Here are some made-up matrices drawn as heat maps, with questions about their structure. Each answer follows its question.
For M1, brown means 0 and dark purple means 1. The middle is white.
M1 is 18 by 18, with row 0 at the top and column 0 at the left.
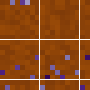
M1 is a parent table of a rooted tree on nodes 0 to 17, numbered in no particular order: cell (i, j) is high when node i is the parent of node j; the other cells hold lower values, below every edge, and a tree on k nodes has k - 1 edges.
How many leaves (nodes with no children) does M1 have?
12
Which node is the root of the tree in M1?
14
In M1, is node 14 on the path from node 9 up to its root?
yes
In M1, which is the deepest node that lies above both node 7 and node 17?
11
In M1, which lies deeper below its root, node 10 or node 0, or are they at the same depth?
node 10
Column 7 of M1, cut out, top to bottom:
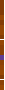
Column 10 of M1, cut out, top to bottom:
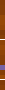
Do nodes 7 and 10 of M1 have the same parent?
no
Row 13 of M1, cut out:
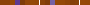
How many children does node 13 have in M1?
2
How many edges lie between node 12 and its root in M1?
2
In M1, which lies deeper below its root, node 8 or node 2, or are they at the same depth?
node 8
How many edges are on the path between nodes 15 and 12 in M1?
1
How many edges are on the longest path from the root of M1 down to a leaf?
3
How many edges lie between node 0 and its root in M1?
1
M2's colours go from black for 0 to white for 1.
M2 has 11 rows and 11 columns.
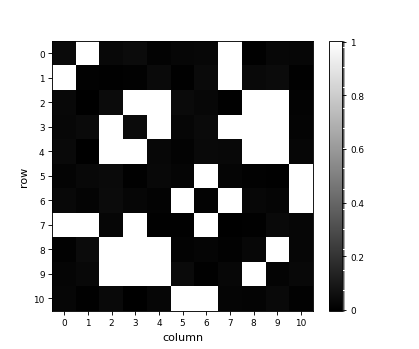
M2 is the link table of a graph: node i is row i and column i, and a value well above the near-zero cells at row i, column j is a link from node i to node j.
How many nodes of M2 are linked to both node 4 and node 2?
3
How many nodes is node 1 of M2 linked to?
2
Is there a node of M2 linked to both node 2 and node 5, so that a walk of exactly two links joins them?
no
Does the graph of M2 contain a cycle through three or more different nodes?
yes
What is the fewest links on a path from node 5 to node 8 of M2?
4
